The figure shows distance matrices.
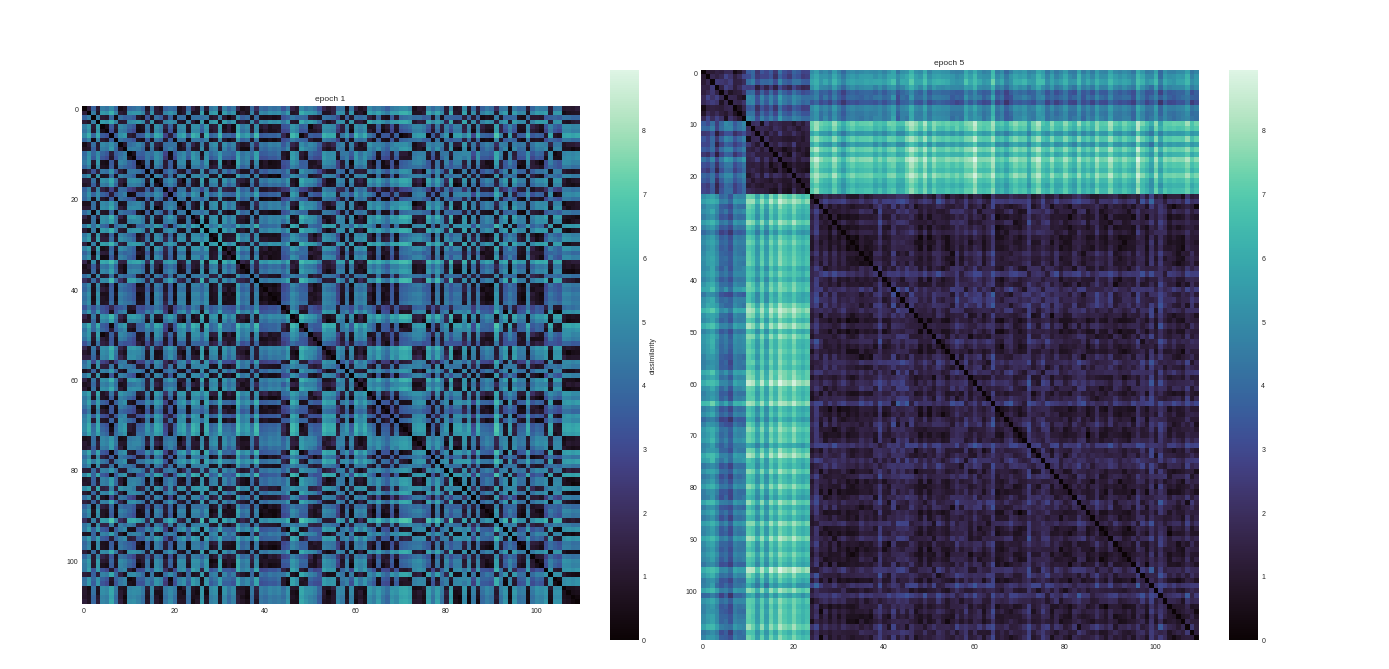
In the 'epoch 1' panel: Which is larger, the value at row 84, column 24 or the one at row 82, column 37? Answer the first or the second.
the first
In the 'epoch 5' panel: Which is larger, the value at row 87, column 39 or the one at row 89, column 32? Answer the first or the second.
the first
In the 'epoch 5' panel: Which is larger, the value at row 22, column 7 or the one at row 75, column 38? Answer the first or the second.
the first
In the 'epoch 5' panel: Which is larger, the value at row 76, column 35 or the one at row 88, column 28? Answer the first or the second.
the first
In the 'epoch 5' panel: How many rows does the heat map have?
110
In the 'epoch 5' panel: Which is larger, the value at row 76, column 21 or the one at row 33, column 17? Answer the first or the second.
the second
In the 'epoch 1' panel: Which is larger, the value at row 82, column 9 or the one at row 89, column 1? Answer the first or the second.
the second
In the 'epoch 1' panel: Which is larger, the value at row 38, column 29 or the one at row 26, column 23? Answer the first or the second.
the first
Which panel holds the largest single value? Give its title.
epoch 5
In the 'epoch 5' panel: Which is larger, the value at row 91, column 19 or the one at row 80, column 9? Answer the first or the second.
the first
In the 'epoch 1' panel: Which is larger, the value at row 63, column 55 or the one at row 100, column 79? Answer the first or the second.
the first
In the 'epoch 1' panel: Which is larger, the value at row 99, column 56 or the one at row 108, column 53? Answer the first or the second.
the first
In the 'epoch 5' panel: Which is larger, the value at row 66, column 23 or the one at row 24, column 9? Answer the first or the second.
the first
